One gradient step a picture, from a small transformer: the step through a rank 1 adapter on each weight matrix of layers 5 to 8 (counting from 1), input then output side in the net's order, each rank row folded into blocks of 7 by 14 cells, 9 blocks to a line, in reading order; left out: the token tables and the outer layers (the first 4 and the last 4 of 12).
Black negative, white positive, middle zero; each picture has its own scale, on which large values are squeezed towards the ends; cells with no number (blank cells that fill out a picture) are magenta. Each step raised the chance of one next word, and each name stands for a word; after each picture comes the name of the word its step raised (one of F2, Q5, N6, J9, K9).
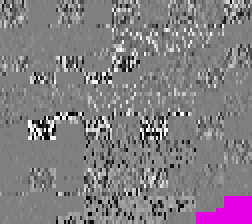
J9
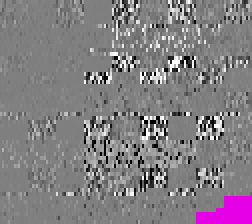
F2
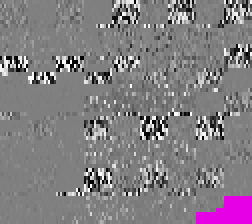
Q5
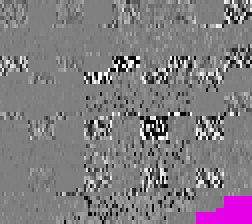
J9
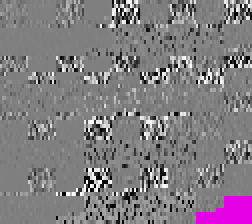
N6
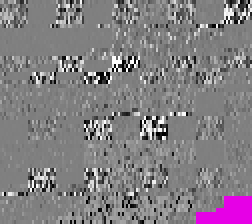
J9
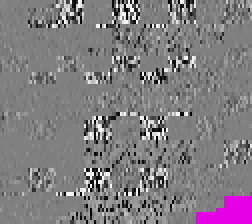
N6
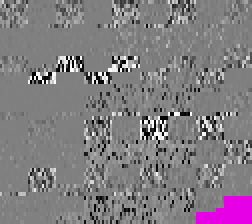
J9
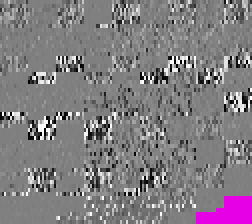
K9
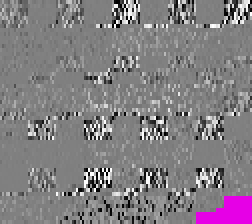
Q5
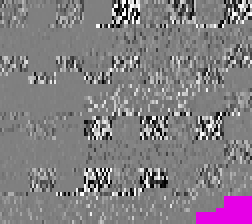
Q5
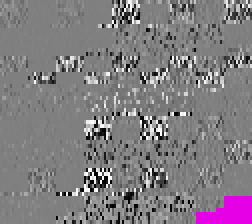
N6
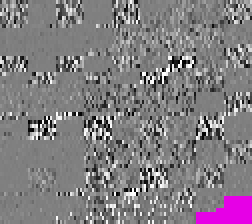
K9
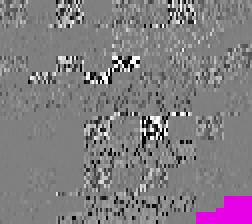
J9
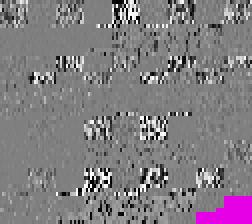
N6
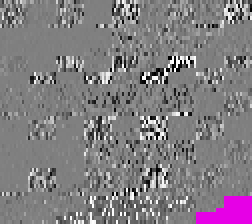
K9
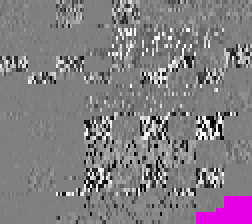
F2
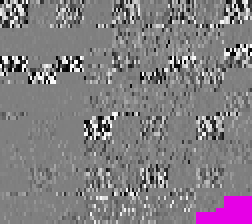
K9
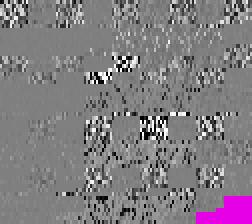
J9
